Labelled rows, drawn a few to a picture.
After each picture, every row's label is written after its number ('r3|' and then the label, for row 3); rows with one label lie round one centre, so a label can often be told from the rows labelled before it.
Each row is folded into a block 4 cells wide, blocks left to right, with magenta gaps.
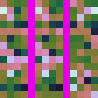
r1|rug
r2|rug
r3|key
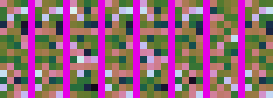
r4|key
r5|key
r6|rug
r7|key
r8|rug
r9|key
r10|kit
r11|key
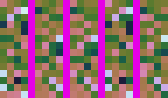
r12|key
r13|kit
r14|kit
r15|key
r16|kit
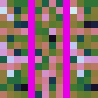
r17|rug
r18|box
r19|rug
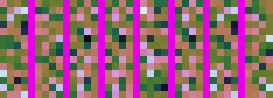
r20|key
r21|kit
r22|box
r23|box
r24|rug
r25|box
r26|key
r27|kit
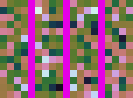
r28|kit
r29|rug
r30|key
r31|box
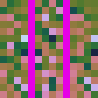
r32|kit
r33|box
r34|kit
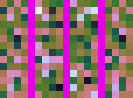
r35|box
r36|rug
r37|key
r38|box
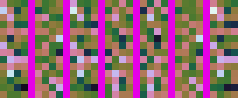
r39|rug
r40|kit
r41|rug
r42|box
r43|box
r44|kit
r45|rug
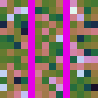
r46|key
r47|kit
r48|rug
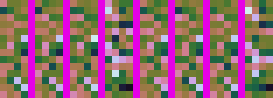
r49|kit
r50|kit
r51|kit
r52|rug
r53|kit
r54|kit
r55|kit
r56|rug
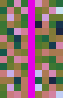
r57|box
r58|key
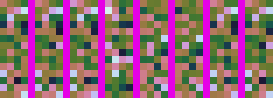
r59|key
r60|key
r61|key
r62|rug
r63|kit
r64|kit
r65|key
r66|key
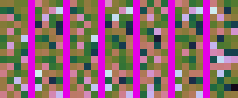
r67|kit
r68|key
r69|kit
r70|key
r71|box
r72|key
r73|rug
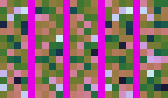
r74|key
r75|kit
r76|kit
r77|key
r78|rug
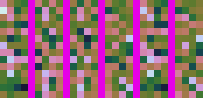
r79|rug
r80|box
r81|box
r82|kit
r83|rug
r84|kit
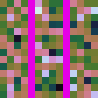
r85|box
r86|rug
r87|key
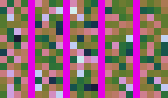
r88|box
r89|key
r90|rug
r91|kit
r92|kit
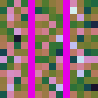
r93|box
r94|kit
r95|rug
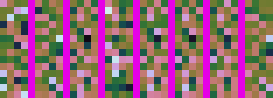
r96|key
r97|kit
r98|box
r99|rug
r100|box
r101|box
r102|box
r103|kit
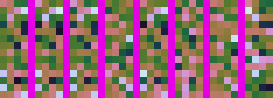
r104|key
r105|key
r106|key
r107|kit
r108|key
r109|box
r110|kit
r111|rug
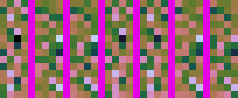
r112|box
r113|kit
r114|kit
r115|box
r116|box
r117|kit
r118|kit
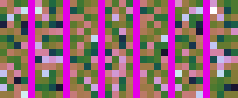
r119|key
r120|rug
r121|kit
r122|box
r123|kit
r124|key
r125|rug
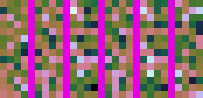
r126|kit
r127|box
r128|rug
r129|box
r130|rug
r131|key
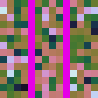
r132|rug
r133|box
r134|key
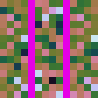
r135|kit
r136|key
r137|kit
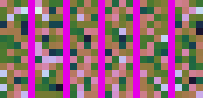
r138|key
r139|rug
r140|box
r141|box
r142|kit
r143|key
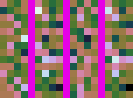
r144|kit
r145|rug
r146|box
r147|rug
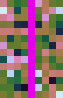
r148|rug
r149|key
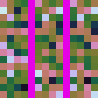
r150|rug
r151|key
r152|key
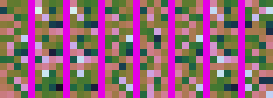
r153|kit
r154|rug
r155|rug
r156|kit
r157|box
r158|kit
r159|rug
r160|key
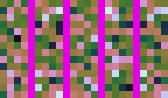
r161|box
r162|key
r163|kit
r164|rug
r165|key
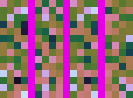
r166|key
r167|box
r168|key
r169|kit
